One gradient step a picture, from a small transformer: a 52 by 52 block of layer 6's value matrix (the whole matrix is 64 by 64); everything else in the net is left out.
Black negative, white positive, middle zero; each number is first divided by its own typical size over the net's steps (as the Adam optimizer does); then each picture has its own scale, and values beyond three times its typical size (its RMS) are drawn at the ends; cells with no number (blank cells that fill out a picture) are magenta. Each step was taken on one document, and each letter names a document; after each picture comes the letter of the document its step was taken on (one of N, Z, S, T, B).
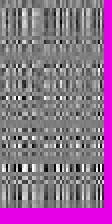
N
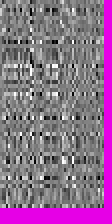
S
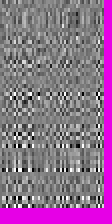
N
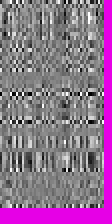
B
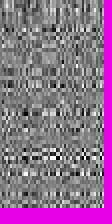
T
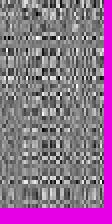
T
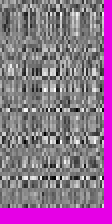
T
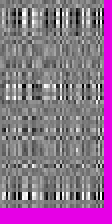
N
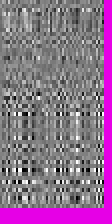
N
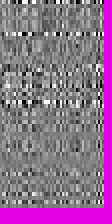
N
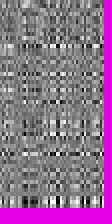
T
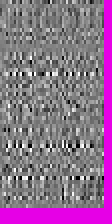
S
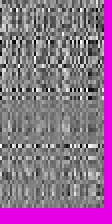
B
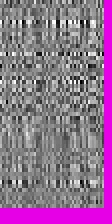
B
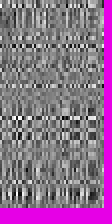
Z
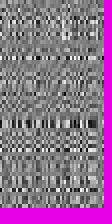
B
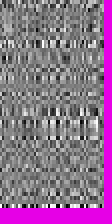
T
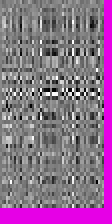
S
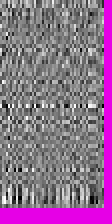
Z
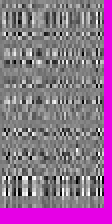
N
